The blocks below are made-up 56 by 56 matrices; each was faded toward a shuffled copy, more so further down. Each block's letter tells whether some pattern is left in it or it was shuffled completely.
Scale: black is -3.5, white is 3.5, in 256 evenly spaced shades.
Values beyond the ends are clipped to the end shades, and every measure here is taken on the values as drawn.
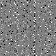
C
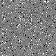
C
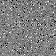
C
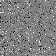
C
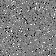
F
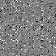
C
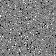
F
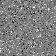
F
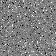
F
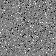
F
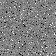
F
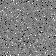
F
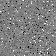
F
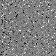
C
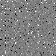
C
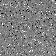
F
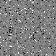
C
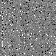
C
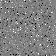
F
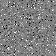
C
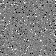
C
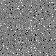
C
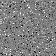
F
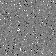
F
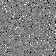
C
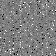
C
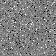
C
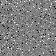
C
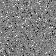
F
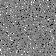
F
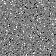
C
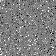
C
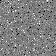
F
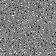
F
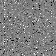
C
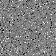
C
